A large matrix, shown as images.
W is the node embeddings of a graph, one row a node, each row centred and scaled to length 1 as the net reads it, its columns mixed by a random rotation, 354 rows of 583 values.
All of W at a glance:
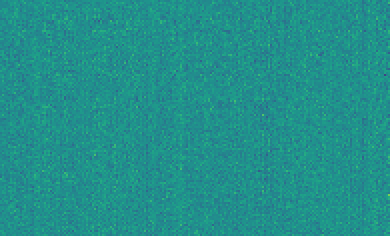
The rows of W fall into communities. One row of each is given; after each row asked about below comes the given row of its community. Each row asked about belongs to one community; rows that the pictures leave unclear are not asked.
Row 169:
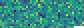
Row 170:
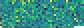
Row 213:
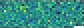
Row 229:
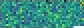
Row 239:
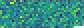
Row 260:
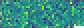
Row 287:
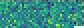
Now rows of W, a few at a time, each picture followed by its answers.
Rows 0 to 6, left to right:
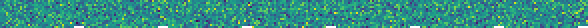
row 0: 213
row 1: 229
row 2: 239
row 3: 239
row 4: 260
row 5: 260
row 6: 239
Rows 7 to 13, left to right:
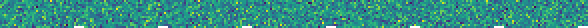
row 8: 239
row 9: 169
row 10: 213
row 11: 260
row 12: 170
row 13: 213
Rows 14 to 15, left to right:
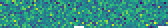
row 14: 213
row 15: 213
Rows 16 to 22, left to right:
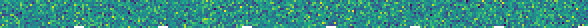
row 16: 287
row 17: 229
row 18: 260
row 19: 213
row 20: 170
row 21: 229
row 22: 170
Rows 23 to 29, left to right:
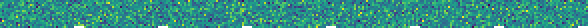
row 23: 170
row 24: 170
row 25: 239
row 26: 170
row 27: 169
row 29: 170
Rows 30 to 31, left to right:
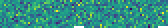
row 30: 260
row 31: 260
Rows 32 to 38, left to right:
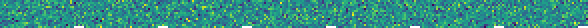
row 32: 260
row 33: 260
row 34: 260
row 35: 287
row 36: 213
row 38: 213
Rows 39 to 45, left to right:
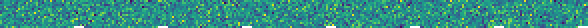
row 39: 169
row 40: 229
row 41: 213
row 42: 287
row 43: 260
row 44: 260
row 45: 239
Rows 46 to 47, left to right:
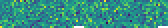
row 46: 239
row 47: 239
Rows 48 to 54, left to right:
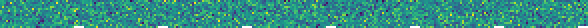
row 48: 239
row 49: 229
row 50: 229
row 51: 260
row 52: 229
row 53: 169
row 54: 239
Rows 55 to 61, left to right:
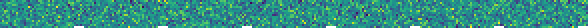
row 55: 213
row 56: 229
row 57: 260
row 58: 229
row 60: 239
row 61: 229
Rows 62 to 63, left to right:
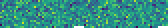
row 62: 260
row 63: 170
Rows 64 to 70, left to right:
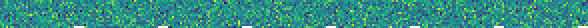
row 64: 169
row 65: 170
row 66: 213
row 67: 213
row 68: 213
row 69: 287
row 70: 169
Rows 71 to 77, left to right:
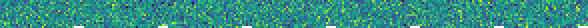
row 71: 169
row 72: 170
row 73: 169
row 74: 239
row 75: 287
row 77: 260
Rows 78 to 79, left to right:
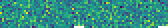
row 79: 170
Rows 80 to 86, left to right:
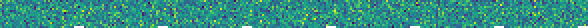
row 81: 169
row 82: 287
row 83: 287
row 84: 170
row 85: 239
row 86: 169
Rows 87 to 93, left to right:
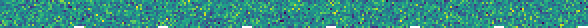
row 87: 213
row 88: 287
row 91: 239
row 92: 169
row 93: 169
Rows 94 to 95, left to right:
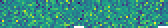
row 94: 170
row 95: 213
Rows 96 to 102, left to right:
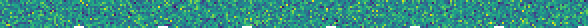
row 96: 229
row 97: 229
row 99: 213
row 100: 170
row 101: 213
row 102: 287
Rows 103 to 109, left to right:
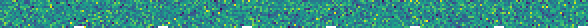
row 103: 213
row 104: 170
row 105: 229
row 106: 239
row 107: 229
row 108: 239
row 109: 169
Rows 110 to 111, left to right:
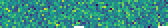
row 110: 287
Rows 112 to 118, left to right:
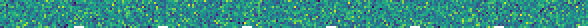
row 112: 260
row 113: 260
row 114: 287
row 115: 287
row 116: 170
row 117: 169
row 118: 260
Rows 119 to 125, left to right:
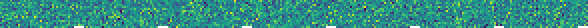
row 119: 170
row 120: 169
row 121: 170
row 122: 260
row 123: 213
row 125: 169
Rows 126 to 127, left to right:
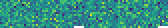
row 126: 213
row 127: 260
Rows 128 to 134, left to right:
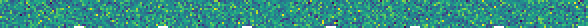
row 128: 229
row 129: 287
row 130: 239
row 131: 213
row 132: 170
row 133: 229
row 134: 260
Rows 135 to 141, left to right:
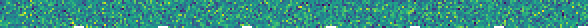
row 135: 169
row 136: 169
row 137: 287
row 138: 260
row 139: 239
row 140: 169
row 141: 169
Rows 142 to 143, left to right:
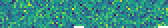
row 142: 170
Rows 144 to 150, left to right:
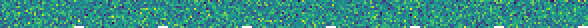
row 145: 229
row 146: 229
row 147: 229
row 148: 229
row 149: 229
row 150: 229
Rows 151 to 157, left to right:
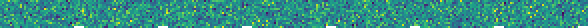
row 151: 287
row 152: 287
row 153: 260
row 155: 170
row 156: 239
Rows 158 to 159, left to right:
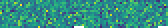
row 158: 287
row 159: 239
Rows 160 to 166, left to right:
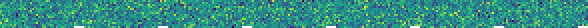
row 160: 239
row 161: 239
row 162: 260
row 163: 239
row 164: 170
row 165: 169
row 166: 170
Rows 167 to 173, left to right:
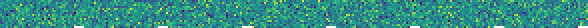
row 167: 287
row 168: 239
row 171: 287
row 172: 169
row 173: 287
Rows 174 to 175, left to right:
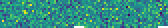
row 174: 170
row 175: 239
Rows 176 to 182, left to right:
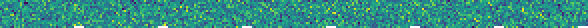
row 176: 287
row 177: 229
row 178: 169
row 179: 239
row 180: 239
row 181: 213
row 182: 169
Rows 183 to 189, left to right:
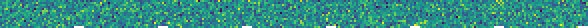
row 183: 287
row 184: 239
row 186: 287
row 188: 239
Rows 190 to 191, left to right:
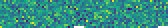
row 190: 170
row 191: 170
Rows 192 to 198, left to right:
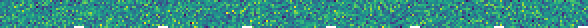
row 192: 170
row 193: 260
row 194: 239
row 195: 287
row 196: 260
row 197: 229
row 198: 169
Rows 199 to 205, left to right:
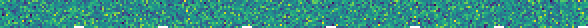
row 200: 169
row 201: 169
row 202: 213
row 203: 213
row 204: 260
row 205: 229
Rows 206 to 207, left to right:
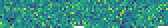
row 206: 239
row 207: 239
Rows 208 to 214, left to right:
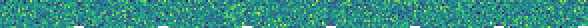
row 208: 169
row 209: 229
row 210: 239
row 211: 213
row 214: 229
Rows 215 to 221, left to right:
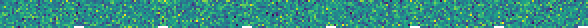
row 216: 229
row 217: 287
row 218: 229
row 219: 229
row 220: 213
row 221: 170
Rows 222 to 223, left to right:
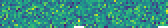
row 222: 260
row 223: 287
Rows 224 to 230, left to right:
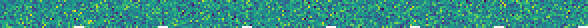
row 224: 169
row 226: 229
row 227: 213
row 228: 260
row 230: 170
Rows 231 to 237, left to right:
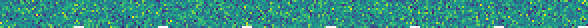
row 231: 239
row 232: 239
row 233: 170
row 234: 169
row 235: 239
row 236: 169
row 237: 229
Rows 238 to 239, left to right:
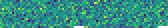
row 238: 239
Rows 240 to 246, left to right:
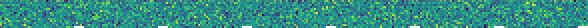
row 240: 229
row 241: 170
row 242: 169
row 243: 229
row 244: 229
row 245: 260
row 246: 170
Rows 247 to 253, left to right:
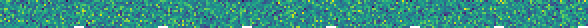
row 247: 287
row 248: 213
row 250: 229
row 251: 170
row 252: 229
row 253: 229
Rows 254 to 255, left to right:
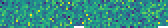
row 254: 213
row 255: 239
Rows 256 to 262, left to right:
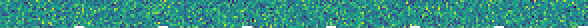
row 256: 287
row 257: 239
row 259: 170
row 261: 169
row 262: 213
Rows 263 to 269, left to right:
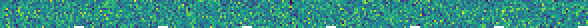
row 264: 170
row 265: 169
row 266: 169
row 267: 229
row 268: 287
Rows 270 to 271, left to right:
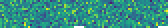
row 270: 239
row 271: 287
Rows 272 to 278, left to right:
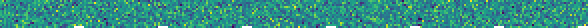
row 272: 260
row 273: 239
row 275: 260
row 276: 213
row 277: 170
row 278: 169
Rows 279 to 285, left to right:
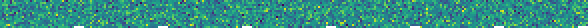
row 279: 229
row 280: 287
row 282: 239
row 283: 213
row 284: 287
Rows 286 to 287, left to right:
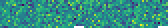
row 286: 213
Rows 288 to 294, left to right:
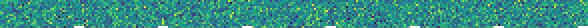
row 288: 287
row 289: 170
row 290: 229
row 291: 239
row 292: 239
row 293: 169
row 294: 239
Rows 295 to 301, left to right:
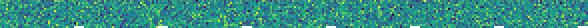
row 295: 287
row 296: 239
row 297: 169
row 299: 260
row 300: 213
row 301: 213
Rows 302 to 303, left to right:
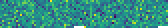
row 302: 170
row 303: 287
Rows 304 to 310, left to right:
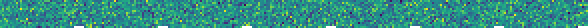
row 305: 169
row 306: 260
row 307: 169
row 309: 287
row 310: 287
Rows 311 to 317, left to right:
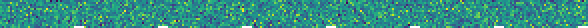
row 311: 239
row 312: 170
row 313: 239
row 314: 170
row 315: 170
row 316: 239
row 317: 229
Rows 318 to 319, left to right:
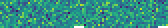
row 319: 170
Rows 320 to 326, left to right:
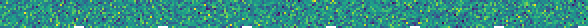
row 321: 169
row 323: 229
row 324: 213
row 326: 170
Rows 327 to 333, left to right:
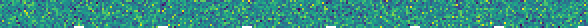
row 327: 170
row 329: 229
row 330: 260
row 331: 229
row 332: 213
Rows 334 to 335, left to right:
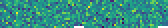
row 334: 213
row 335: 169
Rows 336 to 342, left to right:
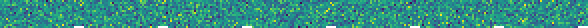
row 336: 229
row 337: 229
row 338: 170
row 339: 239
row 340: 260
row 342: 287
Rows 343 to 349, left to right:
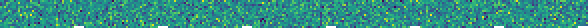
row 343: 169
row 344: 169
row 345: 229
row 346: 239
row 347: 229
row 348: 287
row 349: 213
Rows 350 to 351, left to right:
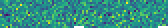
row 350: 287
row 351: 229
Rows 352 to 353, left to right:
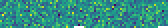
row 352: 169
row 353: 239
